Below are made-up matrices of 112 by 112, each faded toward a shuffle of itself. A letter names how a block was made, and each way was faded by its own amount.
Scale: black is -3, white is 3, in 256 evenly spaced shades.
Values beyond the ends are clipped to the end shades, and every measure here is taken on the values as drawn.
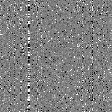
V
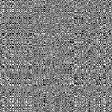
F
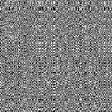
F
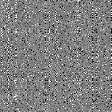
V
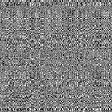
F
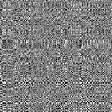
F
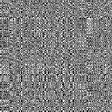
F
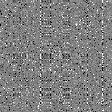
V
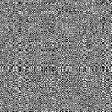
F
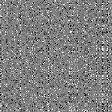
V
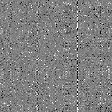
V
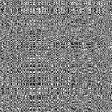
F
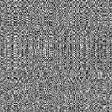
F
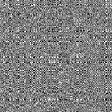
F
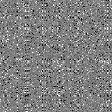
V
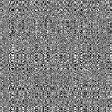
F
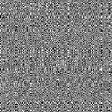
F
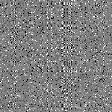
V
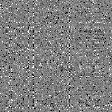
V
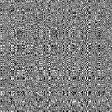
F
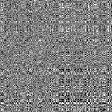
F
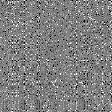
V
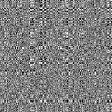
F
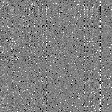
V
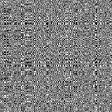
F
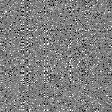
V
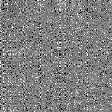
V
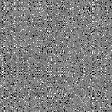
V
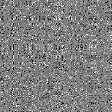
V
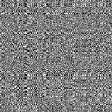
F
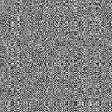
F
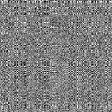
F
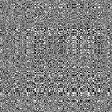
F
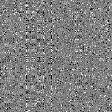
V
